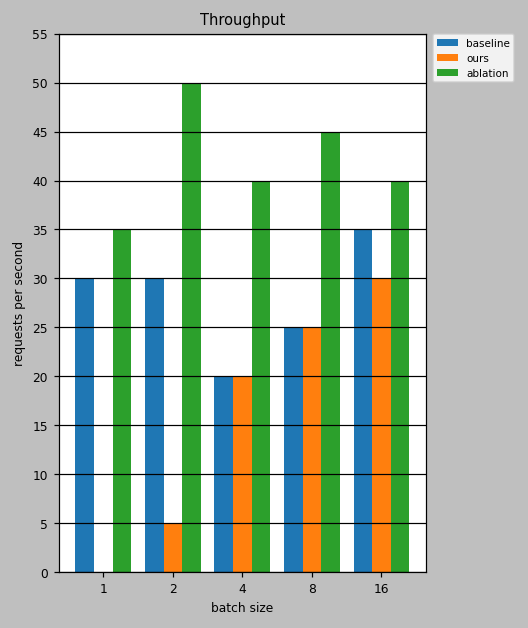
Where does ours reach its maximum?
16
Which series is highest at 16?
ablation
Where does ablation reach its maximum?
2
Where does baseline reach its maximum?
16
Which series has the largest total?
ablation
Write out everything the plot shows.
Title: Throughput
x-axis: batch size, ticks 1 2 4 8 16
y-axis: requests per second, ticks 0 5 10 15 20 25 30 35 40 45 50 55
Legend: baseline, ours, ablation
Values:
baseline: 30 30 20 25 35
ours: 0 5 20 25 30
ablation: 35 50 40 45 40
